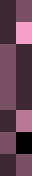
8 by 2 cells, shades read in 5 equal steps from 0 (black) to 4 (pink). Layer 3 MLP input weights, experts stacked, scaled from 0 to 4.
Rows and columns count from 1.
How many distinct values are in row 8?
2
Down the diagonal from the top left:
1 4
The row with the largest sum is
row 2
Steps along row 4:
down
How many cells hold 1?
7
